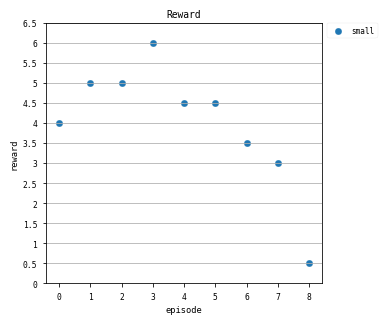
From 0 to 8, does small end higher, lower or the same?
lower
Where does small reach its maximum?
3
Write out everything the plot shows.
Title: Reward
x-axis: episode, ticks 0 1 2 3 4 5 6 7 8
y-axis: reward, ticks 0 0.5 1 1.5 2 2.5 3 3.5 4 4.5 5 5.5 6 6.5
Legend: small
Values:
small: 4 5 5 6 4.5 4.5 3.5 3 0.5
